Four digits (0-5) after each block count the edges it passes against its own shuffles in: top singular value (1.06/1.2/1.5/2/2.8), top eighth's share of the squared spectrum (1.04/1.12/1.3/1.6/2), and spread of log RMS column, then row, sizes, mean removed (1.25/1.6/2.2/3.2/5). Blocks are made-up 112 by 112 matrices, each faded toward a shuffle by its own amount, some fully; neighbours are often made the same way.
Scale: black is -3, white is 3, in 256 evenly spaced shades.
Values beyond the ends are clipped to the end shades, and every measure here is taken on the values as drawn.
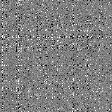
2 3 3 3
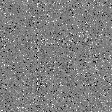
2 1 1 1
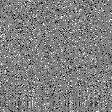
4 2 2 1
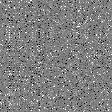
4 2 1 1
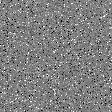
2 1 0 0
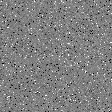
0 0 0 0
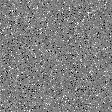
0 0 0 0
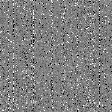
2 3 3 0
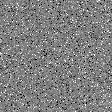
0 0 0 0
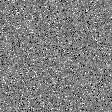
0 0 0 0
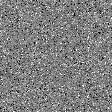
1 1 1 0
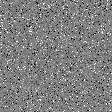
0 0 0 0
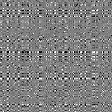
5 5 4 4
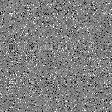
4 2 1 1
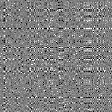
5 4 3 3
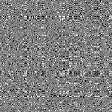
5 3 2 3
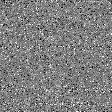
0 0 0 2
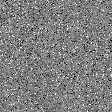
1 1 0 0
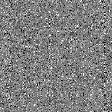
3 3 2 0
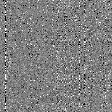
4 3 3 1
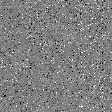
3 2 1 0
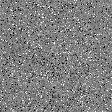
2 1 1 0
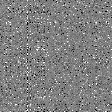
4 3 2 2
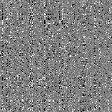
4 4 3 2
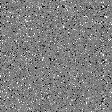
3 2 1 1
